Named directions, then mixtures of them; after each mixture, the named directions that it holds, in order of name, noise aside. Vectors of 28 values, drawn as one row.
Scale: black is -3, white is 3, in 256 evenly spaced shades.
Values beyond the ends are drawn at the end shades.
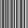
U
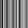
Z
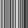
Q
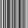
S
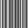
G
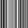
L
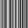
G, L, Q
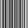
G, S, U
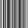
S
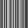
S, U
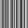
U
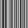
G, L, U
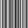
G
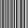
U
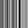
S, Z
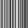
Q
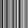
Z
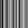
Z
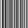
G, U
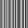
U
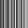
G, Q, U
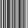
S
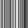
Q
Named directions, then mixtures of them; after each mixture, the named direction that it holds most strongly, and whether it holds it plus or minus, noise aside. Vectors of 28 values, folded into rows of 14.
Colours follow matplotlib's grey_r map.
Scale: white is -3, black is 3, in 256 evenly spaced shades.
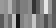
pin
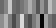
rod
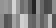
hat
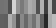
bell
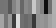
pin, minus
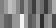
hat, plus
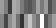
rod, minus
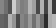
bell, plus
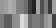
hat, plus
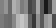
hat, plus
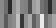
rod, minus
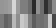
hat, plus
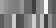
pin, plus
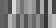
bell, plus
